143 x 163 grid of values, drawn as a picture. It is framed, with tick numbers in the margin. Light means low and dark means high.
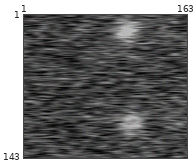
Streaks run across, left to right. Neither half mirrors the other. Two dips sink into the field. Overall the values sit about 70% of the way up the scale. The top middle is the ninth with the lowest average.
